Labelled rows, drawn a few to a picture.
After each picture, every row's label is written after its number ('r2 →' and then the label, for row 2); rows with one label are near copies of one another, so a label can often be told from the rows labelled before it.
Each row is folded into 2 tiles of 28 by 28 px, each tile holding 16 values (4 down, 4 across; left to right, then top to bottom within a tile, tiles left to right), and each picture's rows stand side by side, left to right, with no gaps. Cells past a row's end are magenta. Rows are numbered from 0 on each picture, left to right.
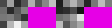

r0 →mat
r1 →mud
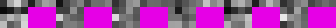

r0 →mud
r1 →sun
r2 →sun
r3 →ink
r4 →mud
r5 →sun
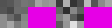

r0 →ink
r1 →mat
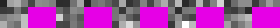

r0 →mud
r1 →sun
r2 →mat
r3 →mat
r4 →mud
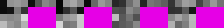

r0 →mud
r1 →mud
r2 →sun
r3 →mud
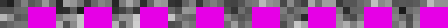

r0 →sun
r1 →mud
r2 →mud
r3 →sun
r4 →ink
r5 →mat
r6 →ink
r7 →ink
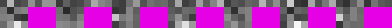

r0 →mat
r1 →ink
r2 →sun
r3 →mat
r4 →ink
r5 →mat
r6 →sun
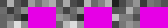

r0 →mat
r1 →mat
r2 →sun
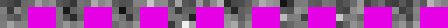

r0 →ink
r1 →ink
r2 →ink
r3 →mat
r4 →ink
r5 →sun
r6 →sun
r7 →ink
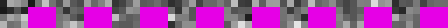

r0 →mud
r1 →mat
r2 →sun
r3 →sun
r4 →mat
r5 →mat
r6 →ink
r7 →sun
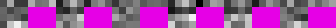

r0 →mat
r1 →mud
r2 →sun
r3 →mud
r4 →mud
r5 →mat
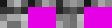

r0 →mud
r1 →mud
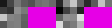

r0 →sun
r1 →mud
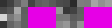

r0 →sun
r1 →ink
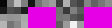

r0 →mud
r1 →mat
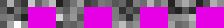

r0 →mat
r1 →sun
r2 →ink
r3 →mud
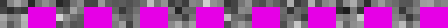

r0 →mud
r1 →sun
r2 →ink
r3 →ink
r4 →sun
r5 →mat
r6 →mud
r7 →ink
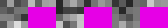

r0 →mat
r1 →mud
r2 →ink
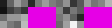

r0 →mud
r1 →mat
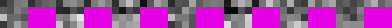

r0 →sun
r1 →mud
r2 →mud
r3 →sun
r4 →mud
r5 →mat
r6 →ink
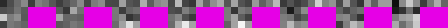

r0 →sun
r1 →sun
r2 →mat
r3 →mat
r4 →mat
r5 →ink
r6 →mat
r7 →mud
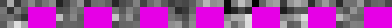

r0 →mat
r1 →sun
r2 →sun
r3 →ink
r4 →mud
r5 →mud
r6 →sun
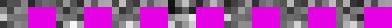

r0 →sun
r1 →mat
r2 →mat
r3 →mud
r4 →sun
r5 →mat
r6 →mat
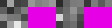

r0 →mat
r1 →sun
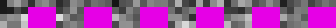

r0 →mud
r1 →sun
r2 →sun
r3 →mat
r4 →mud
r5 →sun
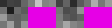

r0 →ink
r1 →ink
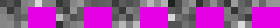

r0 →ink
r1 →sun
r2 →ink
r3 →sun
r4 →mat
